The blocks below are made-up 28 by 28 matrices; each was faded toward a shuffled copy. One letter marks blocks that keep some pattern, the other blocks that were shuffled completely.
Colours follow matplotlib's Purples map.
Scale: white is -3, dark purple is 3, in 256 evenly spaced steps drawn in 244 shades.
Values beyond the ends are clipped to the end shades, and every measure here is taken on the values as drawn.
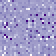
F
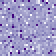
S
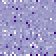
F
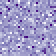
S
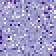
S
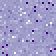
S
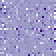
F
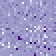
F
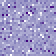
S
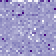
F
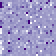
F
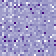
F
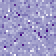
S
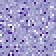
S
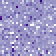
S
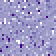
S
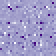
F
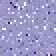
S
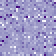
F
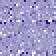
F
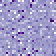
F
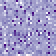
F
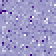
S
